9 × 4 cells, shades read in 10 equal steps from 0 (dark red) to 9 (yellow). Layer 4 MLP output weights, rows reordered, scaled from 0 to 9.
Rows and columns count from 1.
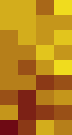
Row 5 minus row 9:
5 1 -1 4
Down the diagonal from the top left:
7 7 6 6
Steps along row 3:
up down up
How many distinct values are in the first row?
3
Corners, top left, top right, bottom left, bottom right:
7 9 0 5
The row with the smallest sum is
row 8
